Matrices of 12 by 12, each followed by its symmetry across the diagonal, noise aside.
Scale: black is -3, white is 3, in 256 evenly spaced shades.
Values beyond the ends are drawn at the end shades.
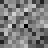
symmetric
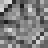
symmetric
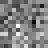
neither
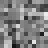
antisymmetric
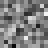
antisymmetric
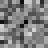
symmetric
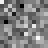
symmetric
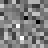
antisymmetric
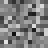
neither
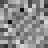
symmetric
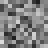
neither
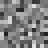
antisymmetric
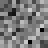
symmetric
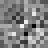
symmetric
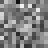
neither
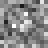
symmetric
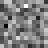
antisymmetric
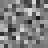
antisymmetric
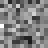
neither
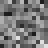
neither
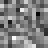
antisymmetric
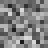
neither
